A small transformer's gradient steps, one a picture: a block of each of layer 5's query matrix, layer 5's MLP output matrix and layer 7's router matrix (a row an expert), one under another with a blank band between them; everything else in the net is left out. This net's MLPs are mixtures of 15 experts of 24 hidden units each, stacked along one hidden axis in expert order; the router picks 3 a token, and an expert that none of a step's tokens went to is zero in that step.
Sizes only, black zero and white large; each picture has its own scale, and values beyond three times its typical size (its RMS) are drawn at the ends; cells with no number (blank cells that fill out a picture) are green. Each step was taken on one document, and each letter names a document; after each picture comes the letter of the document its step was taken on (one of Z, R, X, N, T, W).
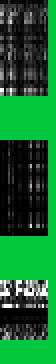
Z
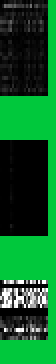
Z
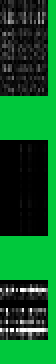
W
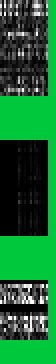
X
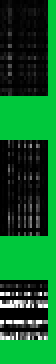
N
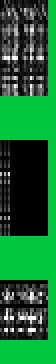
W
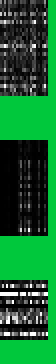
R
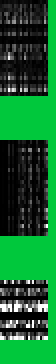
N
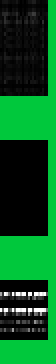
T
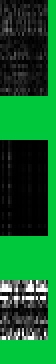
Z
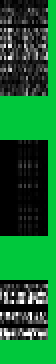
R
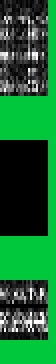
X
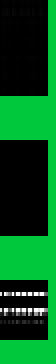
T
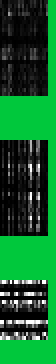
N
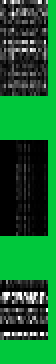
R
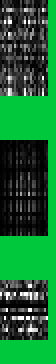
W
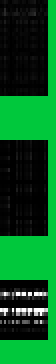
T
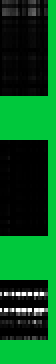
T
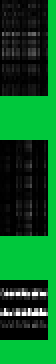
T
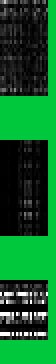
R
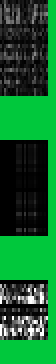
X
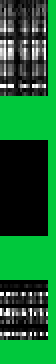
R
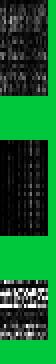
Z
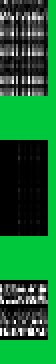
X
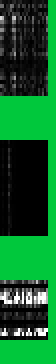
Z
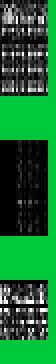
X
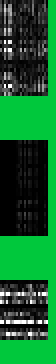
R
